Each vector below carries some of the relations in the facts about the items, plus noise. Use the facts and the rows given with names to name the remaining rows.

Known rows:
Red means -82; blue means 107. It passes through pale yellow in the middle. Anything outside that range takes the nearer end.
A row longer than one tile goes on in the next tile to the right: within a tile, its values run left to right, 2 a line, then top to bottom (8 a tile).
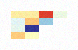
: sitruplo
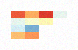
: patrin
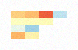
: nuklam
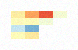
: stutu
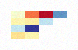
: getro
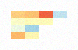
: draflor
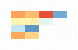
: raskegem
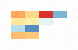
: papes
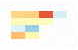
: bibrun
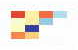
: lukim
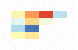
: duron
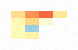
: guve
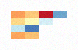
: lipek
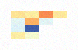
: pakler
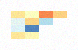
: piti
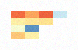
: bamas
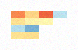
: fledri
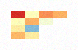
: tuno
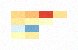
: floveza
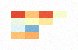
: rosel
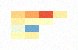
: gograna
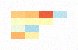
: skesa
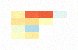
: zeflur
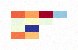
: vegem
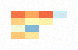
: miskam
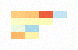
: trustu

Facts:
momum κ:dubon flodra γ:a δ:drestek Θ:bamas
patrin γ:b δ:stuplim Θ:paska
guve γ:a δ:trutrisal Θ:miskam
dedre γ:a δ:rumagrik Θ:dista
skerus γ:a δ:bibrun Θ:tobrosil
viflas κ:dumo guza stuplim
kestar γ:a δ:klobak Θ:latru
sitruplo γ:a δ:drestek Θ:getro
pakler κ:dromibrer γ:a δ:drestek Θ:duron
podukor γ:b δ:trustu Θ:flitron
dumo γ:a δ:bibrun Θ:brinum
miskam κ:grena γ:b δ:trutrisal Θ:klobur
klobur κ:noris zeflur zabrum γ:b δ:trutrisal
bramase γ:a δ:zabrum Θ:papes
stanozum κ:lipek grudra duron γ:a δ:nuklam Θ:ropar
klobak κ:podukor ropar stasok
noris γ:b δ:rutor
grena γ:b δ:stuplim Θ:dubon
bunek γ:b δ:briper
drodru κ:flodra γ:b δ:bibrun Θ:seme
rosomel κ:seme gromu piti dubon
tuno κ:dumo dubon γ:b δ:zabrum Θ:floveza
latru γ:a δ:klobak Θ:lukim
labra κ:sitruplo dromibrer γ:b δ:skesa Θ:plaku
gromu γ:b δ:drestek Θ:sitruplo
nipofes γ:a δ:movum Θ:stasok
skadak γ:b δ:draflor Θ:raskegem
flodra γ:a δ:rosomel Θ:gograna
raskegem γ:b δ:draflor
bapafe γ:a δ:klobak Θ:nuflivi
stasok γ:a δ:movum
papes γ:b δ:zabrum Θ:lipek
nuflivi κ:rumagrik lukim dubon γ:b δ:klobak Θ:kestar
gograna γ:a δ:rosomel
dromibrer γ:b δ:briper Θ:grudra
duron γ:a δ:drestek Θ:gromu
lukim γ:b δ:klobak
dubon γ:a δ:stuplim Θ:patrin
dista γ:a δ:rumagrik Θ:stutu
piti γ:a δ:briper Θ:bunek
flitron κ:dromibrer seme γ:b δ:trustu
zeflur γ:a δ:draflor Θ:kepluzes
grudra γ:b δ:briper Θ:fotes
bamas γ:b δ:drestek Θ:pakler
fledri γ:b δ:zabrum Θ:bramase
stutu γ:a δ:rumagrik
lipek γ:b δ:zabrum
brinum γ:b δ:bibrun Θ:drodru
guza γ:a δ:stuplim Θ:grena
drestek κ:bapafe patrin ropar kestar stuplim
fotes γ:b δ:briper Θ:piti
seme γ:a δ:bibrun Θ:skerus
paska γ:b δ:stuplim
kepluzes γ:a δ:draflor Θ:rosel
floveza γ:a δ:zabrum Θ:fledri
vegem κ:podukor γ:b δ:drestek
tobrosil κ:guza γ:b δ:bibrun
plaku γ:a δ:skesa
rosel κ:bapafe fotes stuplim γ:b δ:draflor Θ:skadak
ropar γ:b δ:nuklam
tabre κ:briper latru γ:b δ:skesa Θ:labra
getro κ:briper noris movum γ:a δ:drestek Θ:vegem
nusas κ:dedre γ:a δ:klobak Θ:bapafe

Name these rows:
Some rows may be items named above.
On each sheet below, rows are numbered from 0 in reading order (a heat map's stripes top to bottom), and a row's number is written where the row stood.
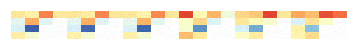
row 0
pakler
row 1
pakler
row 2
pakler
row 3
nuflivi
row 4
floveza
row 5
guza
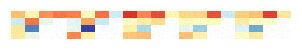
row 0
momum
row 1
gromu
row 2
podukor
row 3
bibrun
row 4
floveza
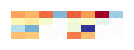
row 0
skadak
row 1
vegem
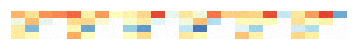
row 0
flodra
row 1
labra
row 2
bramase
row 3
seme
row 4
bibrun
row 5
zabrum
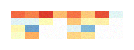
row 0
bapafe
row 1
brinum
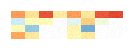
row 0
viflas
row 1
dumo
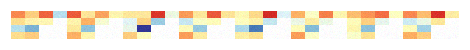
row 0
fledri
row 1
dromibrer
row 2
sitruplo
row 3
viflas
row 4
skerus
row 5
rumagrik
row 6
nusas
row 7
stuplim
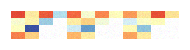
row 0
lukim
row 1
drodru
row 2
viflas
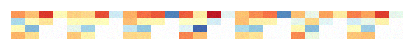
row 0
drestek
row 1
bibrun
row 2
noris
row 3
tobrosil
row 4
klobur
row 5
rosomel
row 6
klobak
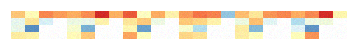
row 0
dubon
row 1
stasok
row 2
flitron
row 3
tabre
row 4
flodra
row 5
kestar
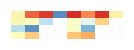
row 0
latru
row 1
ropar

